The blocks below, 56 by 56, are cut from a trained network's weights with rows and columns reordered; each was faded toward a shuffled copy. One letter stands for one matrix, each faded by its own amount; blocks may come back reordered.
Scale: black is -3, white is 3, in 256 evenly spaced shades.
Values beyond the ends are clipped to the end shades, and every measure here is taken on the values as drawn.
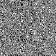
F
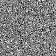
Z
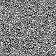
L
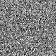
Z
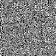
F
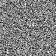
Z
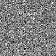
F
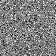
L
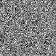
F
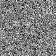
Z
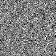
L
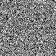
Z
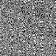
F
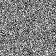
Z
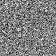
Z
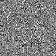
F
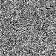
Z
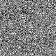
L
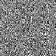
F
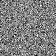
Z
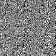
F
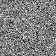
L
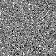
L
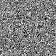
Z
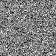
Z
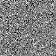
F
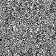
L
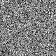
Z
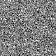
L
